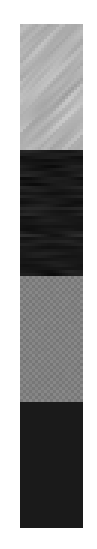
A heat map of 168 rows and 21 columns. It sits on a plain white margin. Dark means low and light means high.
The table splits into 4 rows of 1 panel. Panel 1,1: high, slanting up to the right, faint in contrast. Panel 2,1: very low, streaked across, faint in contrast. Panel 3,1: middling, checkered, faint in contrast. Panel 4,1: very low, flat.
